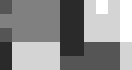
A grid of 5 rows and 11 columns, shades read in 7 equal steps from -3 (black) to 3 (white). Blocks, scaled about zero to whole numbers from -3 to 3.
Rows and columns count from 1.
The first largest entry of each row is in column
9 11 11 2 2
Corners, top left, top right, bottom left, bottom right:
-1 3 -2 2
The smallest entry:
-2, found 10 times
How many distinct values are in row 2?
4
